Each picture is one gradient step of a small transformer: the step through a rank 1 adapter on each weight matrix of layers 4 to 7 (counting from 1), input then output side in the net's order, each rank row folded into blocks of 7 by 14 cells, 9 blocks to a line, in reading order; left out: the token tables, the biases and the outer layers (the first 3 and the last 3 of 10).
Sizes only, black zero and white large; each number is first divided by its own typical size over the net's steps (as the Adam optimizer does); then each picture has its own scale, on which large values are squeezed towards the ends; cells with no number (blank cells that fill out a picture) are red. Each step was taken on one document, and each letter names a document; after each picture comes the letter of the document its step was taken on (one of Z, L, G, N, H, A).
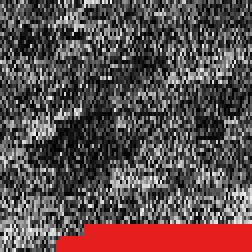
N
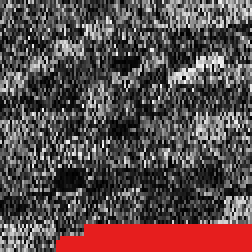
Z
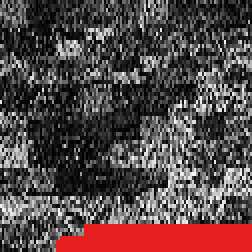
N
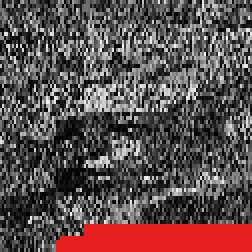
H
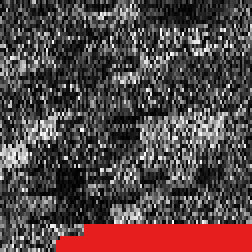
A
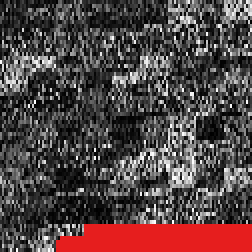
A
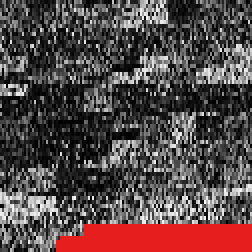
N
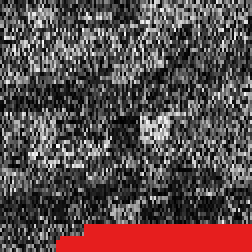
Z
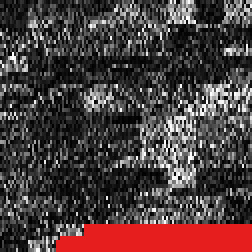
A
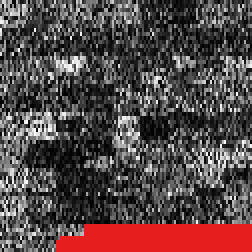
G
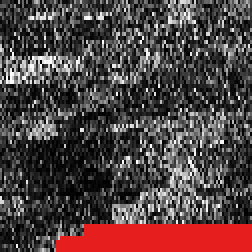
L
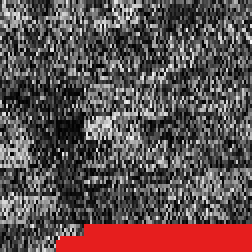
N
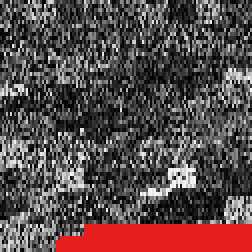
Z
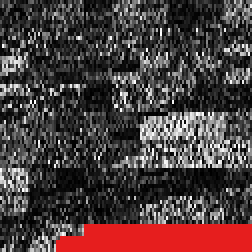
A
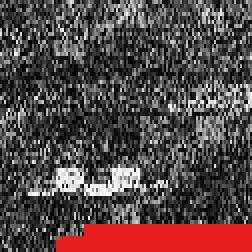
Z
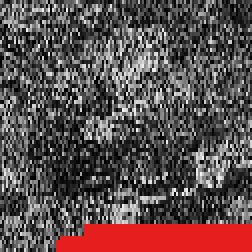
H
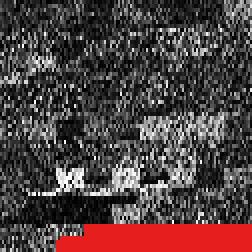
A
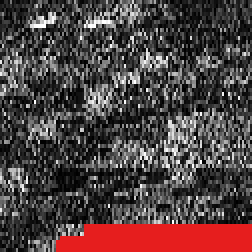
A
